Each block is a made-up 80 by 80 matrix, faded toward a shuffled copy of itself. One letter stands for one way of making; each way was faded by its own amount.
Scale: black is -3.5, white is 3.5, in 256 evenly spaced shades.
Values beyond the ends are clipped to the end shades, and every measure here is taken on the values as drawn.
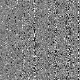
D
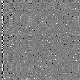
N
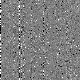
D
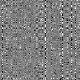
N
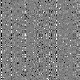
N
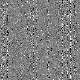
D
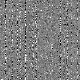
D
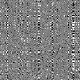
N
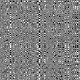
N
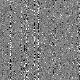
D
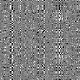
N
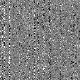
D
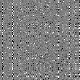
N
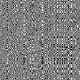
N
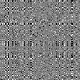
N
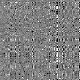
N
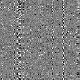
N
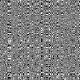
N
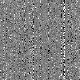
D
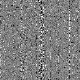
D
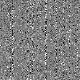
D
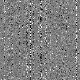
D
